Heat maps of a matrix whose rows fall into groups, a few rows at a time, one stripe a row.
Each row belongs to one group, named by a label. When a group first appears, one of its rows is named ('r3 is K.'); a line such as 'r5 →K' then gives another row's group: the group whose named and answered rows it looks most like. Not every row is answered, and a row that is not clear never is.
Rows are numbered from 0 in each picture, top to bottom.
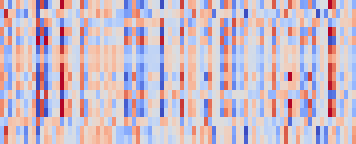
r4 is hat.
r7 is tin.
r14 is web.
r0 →tin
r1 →web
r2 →hat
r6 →tin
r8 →tin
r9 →tin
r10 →hat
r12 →tin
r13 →hat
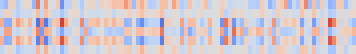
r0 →hat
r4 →tin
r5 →hat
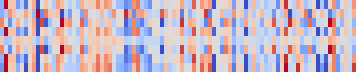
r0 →web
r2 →tin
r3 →web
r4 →tin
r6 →web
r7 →web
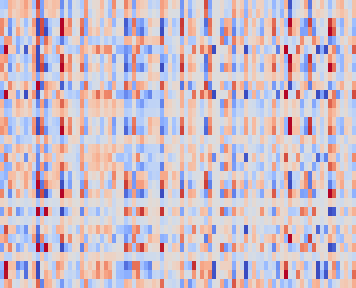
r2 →tin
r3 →tin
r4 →hat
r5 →web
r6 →tin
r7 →tin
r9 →hat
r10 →web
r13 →tin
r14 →tin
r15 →hat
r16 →tin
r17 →web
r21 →tin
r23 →hat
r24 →tin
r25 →web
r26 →tin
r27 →hat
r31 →hat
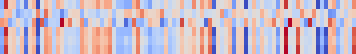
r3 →web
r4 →web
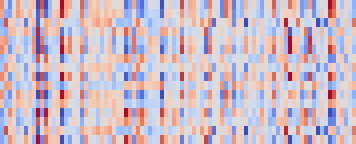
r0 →tin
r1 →tin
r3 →hat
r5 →tin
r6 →hat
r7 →web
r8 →tin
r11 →tin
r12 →hat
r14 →web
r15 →hat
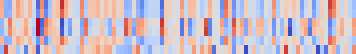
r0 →tin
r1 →tin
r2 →hat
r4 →tin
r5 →web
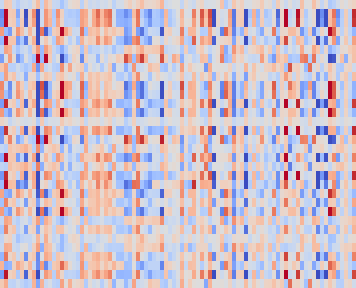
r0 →hat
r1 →web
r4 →web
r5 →hat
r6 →hat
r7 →tin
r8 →web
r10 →tin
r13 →tin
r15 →hat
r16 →hat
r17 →web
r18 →hat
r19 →web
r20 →web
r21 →tin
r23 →tin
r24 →hat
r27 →hat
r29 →tin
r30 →web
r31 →tin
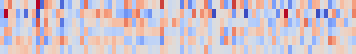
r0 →hat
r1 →web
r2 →hat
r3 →hat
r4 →tin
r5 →hat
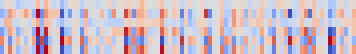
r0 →hat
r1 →hat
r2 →hat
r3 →hat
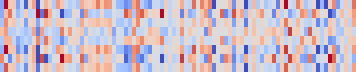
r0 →web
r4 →hat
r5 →web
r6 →tin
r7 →web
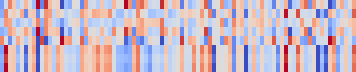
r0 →hat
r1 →web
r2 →hat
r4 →tin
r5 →web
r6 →web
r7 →web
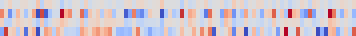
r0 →hat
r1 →tin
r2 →tin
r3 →web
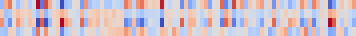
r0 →hat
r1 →tin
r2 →tin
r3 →hat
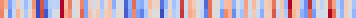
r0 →tin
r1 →tin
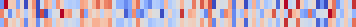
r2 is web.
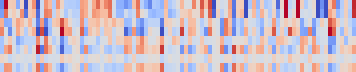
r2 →tin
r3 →tin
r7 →hat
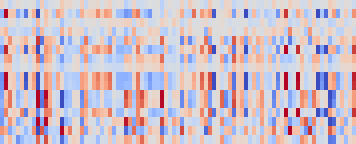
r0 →tin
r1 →web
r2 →hat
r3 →tin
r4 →hat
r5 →web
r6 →hat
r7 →hat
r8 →web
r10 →hat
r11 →hat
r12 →web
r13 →hat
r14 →tin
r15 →hat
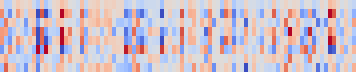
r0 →tin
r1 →tin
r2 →web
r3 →tin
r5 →hat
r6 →tin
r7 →web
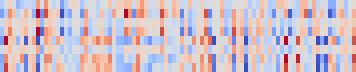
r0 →hat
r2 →hat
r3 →hat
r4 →web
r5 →hat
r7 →web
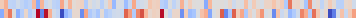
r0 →tin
